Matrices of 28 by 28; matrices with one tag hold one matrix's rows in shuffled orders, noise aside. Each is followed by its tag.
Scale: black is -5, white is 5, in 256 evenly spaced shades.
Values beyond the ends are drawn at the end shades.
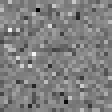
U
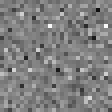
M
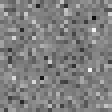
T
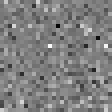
M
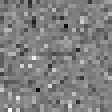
U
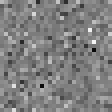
T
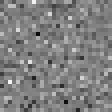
U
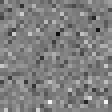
M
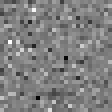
U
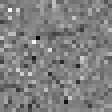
U
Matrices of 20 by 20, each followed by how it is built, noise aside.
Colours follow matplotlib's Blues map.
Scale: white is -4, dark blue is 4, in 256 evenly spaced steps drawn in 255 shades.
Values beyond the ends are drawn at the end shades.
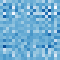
low rank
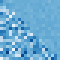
lower triangular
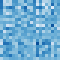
low rank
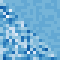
lower triangular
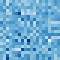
low rank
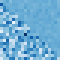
lower triangular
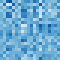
low rank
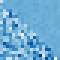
lower triangular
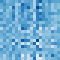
low rank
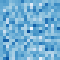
low rank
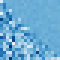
lower triangular
